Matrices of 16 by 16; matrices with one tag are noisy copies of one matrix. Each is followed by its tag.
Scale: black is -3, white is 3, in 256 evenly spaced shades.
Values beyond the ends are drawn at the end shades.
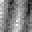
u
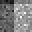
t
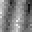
u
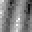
u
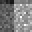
t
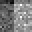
t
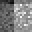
t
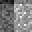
t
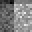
t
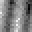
u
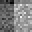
t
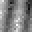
u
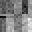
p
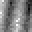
u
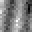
u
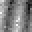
u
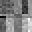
p
